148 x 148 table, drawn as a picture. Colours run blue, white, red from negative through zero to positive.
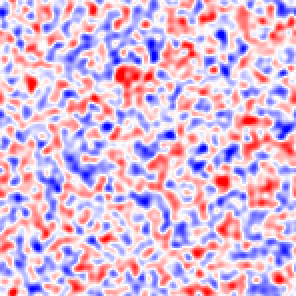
The texture is blotchy. No lone cell stands out from its neighbours. The values follow a bell shape. Neither half mirrors the other. There is no seam. On average the colour sits 50% of the way up the scale. No overall slope runs across the table.
